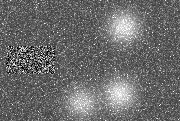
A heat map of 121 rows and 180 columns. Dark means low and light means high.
Ninth with the highest average: bottom middle. Histogram: skewed, a long tail of high values. Odd patch: rougher, in the middle left. Bumps: three. Mirror symmetry: none. Odd rows or columns: none.
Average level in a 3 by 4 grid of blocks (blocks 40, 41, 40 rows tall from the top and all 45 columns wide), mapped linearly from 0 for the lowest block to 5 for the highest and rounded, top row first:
0041 / 0010 / 0350
